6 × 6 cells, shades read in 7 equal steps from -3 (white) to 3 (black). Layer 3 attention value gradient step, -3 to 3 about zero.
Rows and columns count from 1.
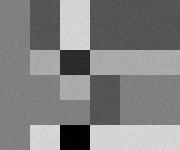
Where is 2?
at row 3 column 3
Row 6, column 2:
-2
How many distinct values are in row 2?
3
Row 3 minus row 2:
0 -2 4 -2 -2 -2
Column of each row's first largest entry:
2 2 3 4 4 3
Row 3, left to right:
0 -1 2 -1 -1 -1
